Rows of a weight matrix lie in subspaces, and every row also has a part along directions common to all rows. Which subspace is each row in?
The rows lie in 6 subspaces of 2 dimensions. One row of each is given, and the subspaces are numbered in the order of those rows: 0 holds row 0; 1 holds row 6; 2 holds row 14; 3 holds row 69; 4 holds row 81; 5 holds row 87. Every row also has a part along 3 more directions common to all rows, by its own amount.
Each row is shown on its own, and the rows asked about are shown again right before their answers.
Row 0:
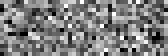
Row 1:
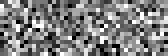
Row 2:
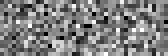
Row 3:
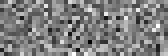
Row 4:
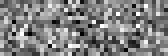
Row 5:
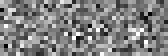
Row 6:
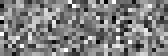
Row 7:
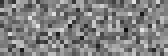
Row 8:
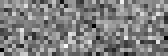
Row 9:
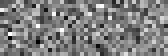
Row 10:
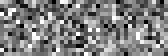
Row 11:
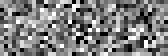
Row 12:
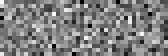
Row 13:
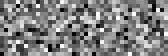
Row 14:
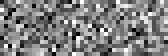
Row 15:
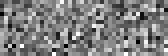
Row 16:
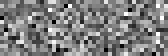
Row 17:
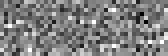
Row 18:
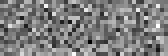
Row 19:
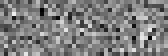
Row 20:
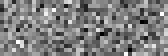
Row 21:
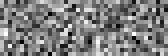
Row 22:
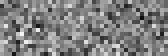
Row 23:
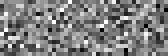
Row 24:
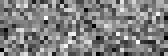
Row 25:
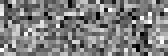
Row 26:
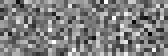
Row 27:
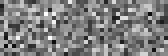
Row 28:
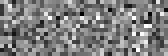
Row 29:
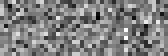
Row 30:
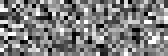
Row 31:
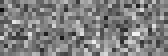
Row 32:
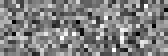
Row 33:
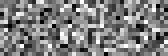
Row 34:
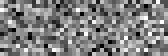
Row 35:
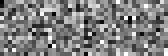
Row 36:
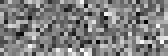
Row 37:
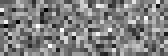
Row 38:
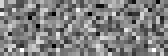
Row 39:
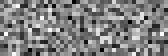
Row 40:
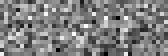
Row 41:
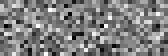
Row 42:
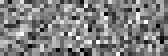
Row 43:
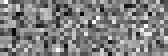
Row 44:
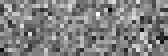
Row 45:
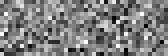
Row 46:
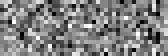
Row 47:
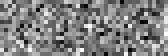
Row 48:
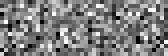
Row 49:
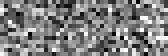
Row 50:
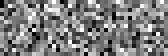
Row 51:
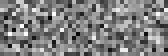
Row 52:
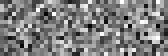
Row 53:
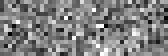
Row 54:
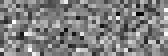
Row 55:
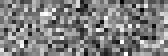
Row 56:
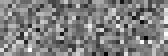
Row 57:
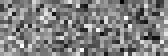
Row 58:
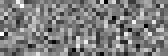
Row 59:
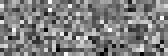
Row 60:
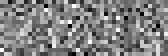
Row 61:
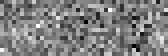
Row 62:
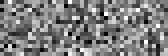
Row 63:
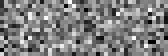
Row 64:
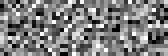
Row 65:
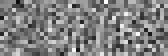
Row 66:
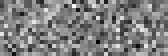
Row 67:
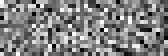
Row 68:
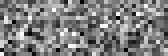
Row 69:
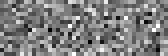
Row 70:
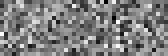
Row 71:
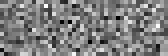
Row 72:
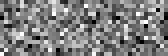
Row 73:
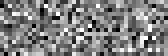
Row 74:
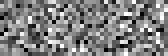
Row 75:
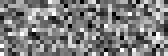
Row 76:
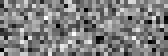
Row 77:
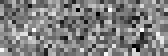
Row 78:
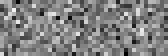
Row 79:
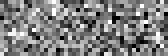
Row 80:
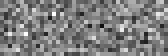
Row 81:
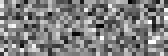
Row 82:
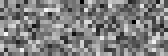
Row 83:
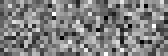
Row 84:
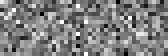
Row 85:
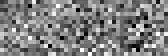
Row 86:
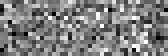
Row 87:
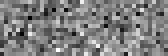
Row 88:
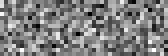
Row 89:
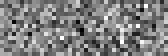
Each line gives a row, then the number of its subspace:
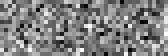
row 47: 5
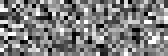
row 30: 4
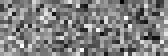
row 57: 5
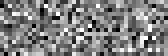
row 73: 2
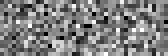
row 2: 5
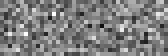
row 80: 1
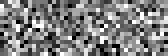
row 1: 3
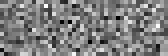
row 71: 3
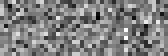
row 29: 0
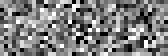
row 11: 2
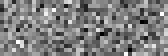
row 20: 5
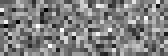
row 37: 4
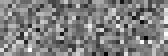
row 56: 5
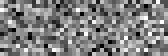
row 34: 0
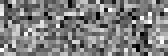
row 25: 0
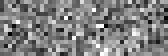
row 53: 5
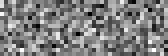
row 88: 4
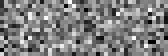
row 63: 4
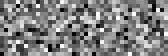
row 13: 0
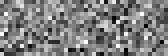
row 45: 1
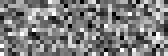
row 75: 0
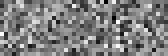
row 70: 1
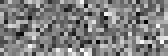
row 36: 3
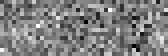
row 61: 0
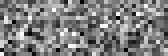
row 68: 5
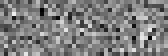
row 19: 2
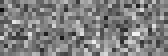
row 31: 5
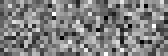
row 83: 5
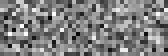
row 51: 1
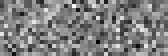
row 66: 1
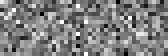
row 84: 2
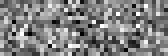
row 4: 5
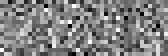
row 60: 3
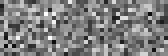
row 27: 1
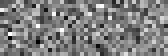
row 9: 4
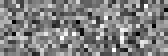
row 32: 5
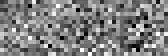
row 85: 0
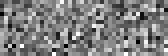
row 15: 4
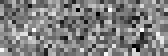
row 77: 0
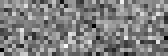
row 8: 4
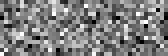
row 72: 0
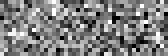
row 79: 0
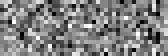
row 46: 5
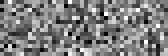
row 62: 3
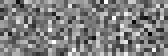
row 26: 1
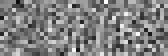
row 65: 1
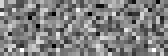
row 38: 4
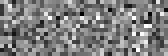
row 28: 0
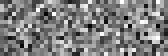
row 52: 5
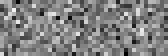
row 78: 2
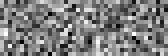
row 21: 4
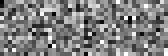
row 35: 2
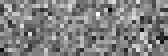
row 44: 0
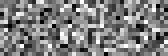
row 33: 4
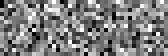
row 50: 2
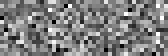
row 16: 1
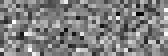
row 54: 5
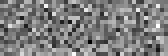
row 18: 3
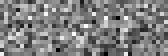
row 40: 5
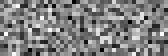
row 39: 3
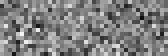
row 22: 3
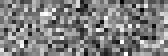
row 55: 5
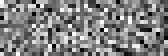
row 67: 2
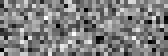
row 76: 4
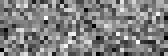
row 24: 4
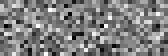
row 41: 3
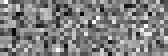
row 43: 0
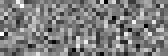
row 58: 1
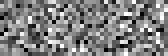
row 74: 1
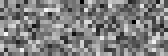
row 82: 4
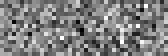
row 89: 5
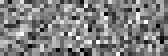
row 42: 3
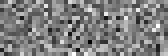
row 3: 3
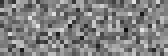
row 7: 4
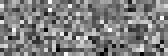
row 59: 1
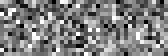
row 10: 2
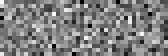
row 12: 2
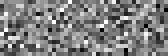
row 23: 1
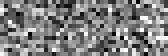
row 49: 0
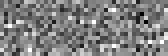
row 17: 3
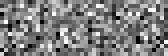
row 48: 4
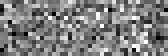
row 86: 0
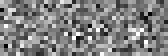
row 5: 2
